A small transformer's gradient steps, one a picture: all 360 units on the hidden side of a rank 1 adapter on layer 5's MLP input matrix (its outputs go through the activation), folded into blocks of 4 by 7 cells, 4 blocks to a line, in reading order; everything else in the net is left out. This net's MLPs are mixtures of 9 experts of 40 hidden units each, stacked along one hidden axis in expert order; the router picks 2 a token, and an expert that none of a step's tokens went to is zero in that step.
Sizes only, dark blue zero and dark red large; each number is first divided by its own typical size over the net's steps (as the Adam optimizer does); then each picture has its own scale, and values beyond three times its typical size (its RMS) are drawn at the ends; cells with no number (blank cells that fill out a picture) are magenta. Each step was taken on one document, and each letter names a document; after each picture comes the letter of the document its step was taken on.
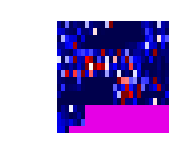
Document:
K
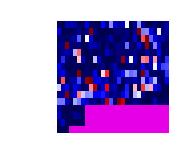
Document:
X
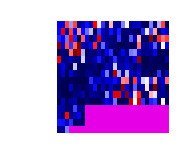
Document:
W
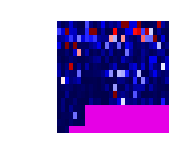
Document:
X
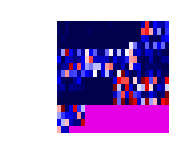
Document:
K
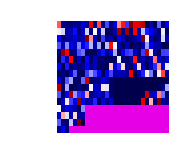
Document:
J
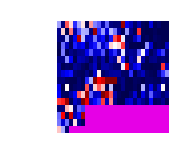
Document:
J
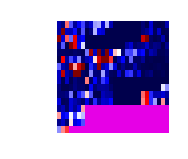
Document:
W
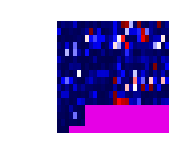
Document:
X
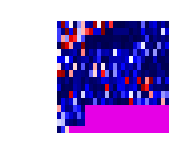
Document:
W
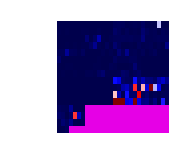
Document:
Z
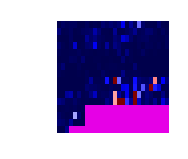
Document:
Z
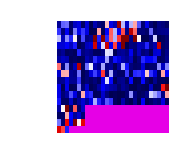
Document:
W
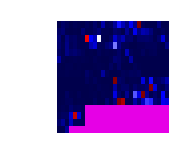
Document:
Z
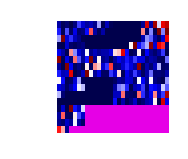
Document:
K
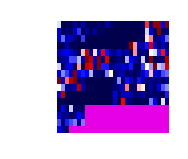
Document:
K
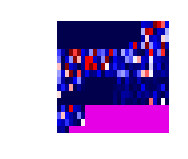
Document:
K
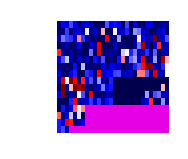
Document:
J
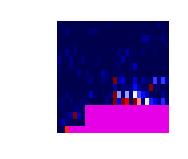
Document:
Z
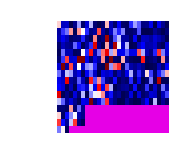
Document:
J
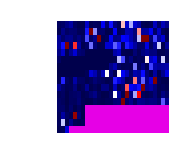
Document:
X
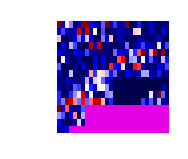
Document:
J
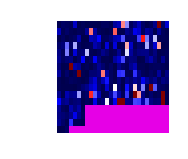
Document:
X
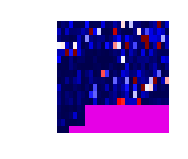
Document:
X
